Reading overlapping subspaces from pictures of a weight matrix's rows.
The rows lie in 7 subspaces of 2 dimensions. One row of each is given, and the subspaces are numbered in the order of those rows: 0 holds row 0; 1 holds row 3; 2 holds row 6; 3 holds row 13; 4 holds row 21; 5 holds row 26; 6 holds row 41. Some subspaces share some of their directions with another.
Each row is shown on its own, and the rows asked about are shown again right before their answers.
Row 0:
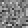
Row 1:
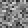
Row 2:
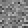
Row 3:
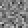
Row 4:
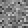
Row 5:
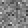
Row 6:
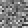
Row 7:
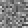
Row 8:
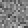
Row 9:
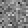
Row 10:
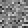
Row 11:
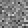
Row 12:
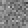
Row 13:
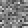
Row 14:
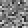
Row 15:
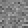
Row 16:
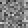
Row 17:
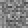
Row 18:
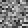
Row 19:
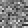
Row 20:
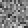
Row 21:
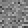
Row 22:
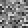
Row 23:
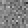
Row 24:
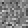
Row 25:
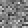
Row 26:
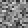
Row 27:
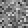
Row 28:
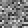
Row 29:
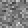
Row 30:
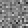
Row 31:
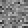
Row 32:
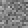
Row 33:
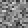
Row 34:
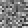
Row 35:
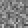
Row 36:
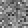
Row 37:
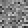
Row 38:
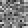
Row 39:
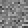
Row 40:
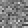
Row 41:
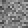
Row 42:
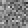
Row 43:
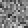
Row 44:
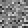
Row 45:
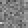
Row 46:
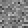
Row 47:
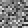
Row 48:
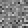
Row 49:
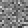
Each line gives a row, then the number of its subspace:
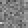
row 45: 3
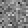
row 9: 0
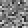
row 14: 1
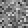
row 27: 0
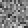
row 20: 4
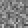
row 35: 1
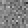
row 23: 6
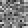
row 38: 3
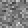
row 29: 5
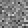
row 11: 3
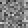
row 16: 3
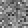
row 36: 0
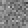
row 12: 6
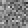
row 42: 6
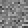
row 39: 0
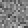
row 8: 4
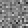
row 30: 6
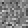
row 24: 0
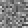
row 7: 2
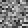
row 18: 5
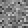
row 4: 0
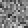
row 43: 4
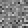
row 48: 6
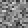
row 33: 5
